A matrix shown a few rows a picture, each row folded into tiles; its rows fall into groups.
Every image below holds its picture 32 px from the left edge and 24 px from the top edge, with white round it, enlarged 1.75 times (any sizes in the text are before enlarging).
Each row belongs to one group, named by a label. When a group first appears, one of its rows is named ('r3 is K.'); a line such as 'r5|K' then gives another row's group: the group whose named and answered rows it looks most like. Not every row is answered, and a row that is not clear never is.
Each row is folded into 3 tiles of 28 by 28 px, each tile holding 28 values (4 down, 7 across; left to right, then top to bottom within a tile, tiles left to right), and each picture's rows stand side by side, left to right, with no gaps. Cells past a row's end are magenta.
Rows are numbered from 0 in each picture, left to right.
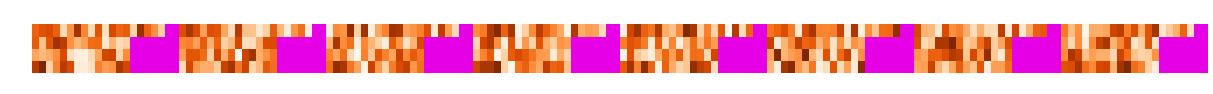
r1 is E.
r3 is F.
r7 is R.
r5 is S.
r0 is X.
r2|F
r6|S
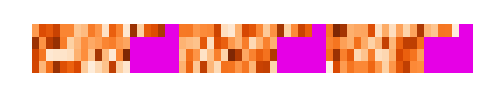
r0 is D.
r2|E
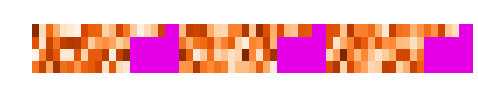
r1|D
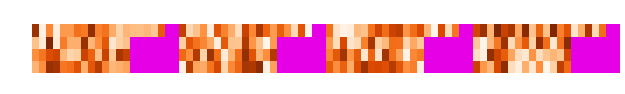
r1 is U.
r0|R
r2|R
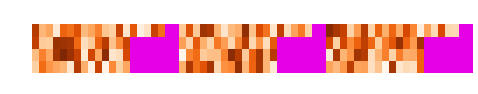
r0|S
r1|F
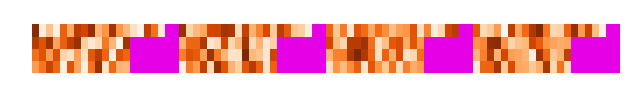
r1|U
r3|U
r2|S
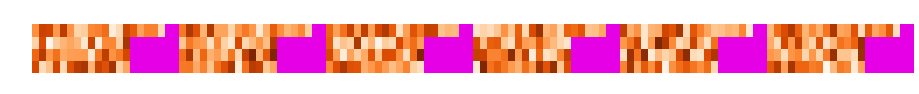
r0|E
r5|D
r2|D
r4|R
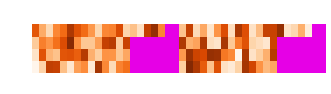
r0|S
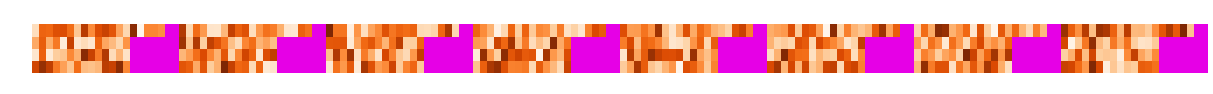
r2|R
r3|S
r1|R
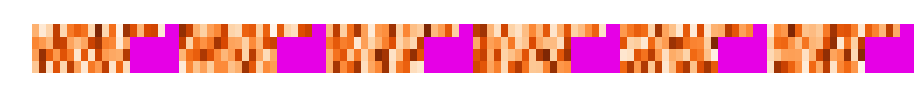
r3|E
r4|X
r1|S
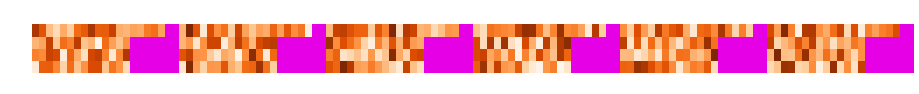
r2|D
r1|E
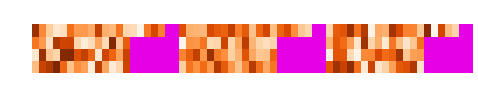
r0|S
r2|F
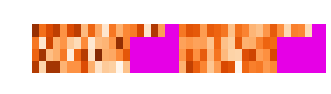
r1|E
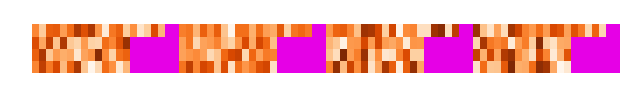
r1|F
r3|U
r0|D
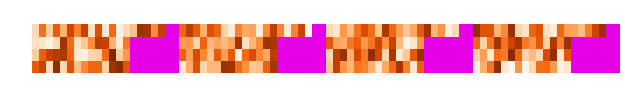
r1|E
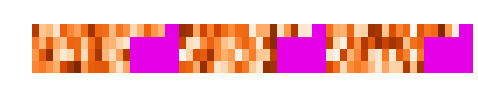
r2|X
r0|R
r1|X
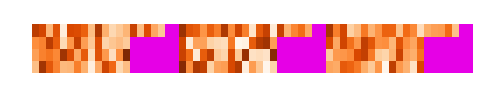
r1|D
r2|S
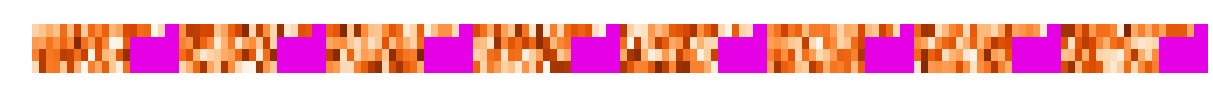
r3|X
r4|R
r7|X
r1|D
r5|E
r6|E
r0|U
